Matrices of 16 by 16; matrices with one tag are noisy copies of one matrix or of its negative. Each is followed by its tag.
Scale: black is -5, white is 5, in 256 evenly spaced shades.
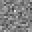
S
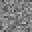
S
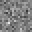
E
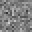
E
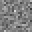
S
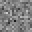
E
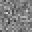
E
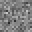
E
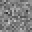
E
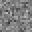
E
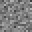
S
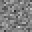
S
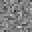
S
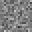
S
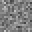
S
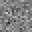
E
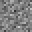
S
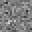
E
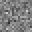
E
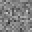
E
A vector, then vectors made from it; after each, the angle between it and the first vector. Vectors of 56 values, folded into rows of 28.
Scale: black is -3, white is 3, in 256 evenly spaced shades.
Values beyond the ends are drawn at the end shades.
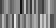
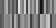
partly aligned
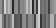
partly opposed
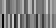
partly opposed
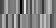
nearly parallel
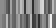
partly opposed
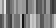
orthogonal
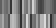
partly aligned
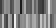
nearly parallel
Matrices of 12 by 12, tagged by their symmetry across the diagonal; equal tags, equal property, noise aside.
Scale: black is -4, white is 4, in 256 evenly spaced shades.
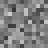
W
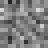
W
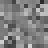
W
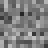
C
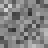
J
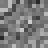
J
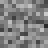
C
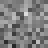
C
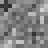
J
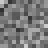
J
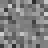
W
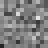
C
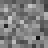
C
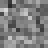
W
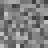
W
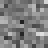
C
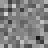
J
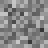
J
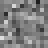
W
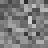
C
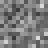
J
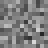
W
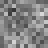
J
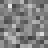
C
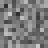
C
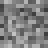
W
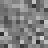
W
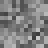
J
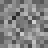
J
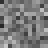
C
